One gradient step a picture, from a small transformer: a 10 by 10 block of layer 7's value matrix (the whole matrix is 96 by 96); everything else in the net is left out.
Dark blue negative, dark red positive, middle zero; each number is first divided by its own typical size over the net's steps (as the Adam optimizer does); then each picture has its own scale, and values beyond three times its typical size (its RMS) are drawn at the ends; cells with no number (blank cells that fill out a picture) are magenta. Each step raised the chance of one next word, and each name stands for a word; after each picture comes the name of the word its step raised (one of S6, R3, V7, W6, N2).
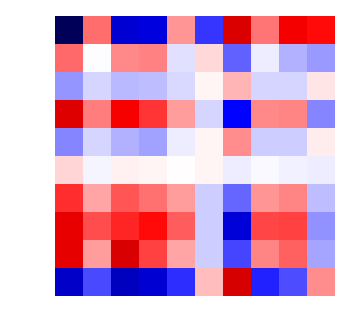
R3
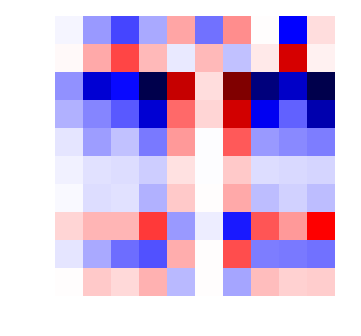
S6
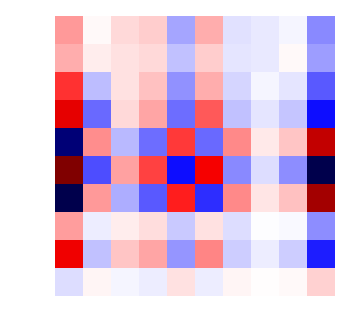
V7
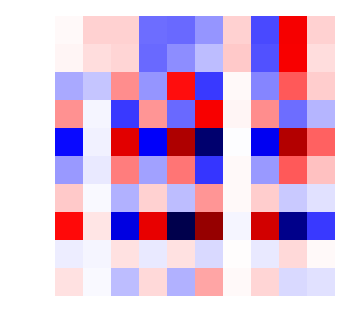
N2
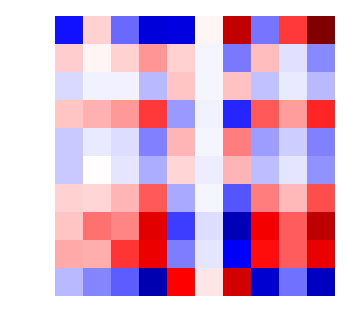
R3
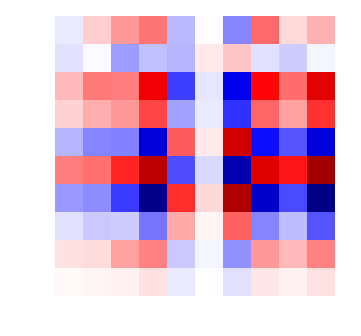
V7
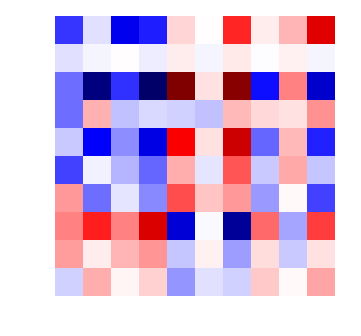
S6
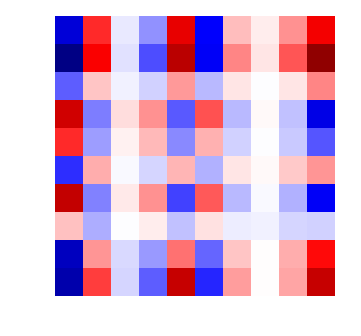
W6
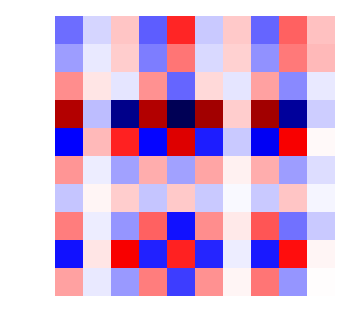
N2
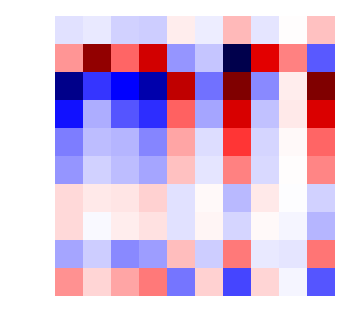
S6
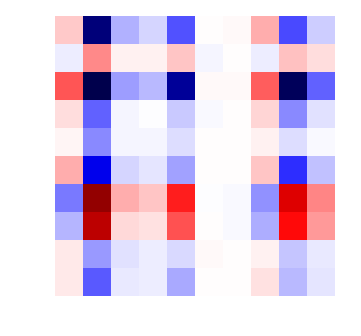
S6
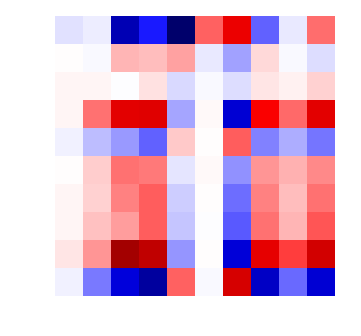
R3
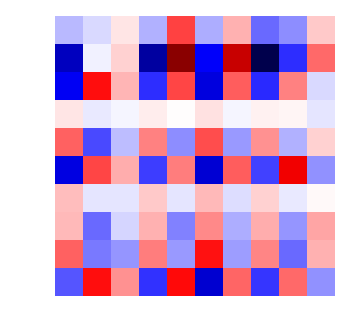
W6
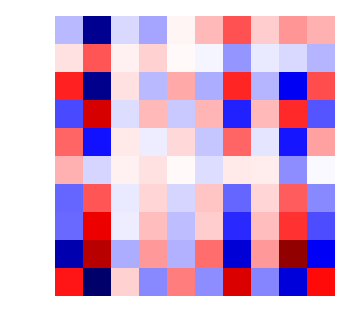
R3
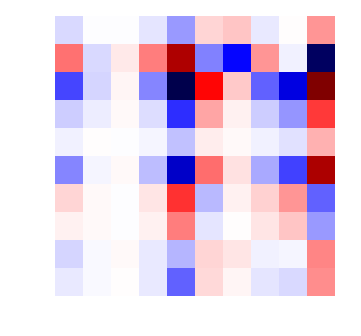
S6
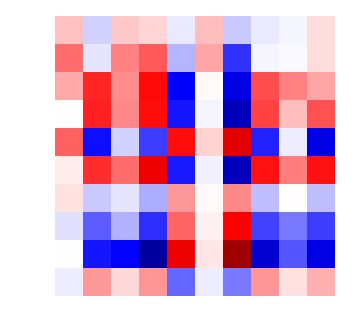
N2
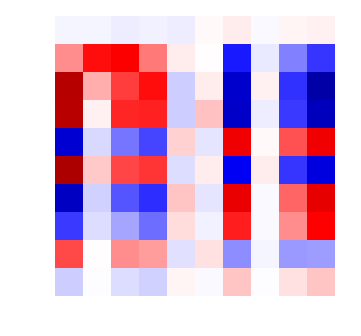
V7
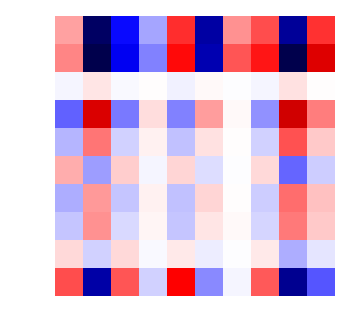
W6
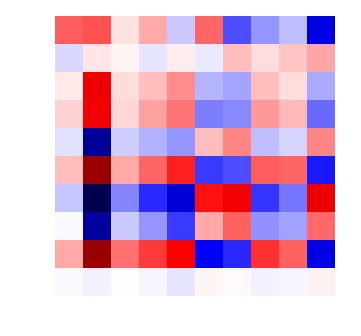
V7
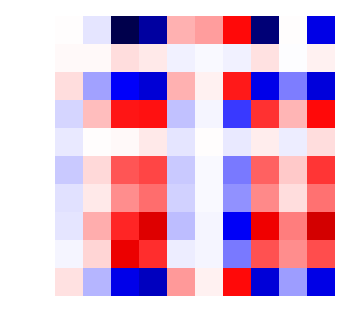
R3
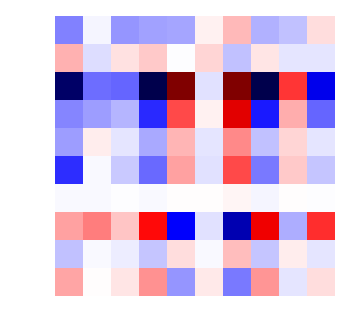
S6
